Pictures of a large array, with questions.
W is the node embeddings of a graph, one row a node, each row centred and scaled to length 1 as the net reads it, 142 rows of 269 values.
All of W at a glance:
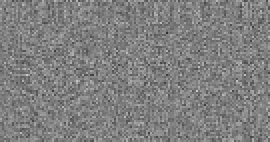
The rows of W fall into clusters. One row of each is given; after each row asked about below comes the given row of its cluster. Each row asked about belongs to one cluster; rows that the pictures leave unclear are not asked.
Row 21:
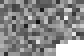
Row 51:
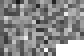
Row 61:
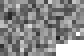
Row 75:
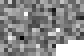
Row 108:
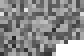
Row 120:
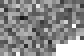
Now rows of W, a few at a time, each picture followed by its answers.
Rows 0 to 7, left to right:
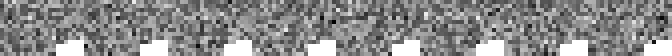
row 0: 61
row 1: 61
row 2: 21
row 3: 120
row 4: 120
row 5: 21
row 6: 21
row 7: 108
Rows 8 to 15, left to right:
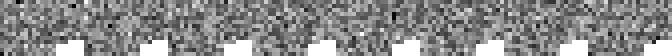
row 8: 51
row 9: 108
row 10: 108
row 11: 21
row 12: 120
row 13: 21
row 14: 21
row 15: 108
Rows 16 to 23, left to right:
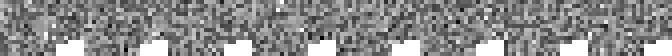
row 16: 108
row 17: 21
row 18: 51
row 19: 108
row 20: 108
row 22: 51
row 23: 51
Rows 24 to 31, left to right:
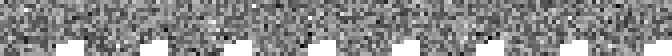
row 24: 75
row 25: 61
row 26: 108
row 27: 21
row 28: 120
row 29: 108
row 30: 21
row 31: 75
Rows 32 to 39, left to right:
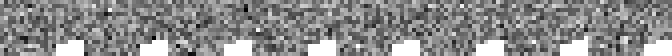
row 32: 75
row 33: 108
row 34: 75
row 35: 61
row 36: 75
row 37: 120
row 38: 61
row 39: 21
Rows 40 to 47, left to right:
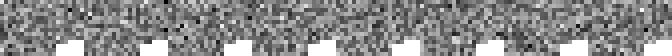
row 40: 75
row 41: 51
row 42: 120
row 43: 61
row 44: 120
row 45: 21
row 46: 61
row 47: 75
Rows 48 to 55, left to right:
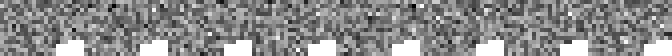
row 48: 21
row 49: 75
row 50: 51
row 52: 75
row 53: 21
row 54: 51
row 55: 21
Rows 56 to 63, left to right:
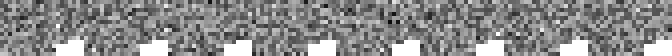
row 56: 120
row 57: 61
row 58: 108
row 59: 51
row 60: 51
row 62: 61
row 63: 61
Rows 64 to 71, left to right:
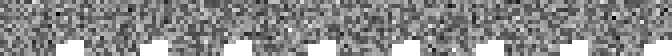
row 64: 120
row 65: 120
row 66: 21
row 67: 61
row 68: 75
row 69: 75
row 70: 61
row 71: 21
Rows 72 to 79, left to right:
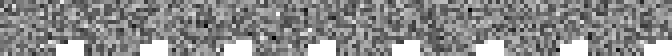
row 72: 51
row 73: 61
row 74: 75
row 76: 51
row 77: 61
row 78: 120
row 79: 51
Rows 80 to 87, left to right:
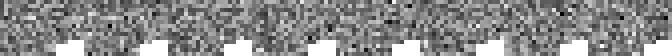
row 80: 61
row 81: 21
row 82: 61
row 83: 61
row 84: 51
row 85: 61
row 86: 21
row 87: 108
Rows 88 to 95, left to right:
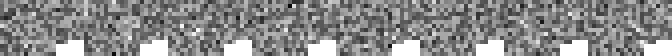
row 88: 61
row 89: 108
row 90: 120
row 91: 120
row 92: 75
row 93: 120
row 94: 51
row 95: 51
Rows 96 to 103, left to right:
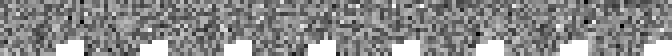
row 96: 120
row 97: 108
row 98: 120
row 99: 108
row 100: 51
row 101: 21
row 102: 120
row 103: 21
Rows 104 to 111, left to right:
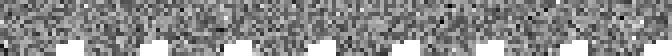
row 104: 61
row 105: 21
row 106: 75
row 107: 120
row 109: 75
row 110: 21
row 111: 108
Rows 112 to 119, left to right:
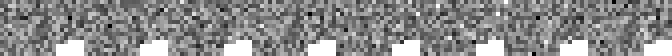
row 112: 120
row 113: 21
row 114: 21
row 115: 120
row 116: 108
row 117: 61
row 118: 108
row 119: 120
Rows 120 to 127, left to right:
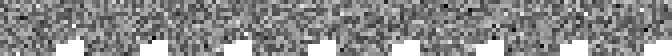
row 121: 108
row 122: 61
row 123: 61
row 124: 75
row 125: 61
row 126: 108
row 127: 75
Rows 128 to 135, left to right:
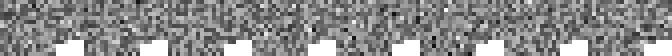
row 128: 61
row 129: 51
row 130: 51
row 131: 120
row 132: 120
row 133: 108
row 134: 120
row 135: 51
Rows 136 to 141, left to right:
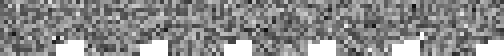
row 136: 61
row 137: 61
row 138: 51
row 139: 75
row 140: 75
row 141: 51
